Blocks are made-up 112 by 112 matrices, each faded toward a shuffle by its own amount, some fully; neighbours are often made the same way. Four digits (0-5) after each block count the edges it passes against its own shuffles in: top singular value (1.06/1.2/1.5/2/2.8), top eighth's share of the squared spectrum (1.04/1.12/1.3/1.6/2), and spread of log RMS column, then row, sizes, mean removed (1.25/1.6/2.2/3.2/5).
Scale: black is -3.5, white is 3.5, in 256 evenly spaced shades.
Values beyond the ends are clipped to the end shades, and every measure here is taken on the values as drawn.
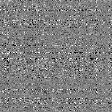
2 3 3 4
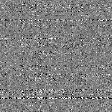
2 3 3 4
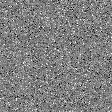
0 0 0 0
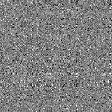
4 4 2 2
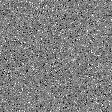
0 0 0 0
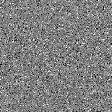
3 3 1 1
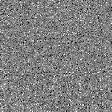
3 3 1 1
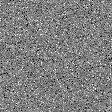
1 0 0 0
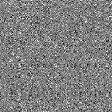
4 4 2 2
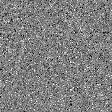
2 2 0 0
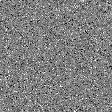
2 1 0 0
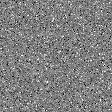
0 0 0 0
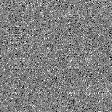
3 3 1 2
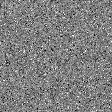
2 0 0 0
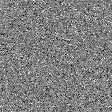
2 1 0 0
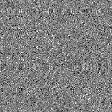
4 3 2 2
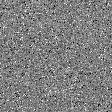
2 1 0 0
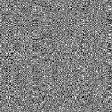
5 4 3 3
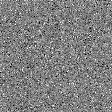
3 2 0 1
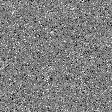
2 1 0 0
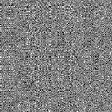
5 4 3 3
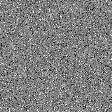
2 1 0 0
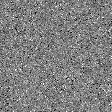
2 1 0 0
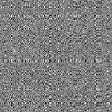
5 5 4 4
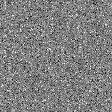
3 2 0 0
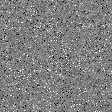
2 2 0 0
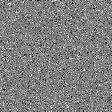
2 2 0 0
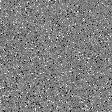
1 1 0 0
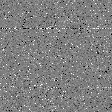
3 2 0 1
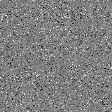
0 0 0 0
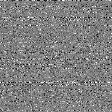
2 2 0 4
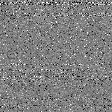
2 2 0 3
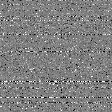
3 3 0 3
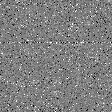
2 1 0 1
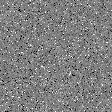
0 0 0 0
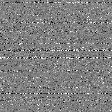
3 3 0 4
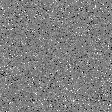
0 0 0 0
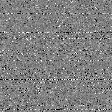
2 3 0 3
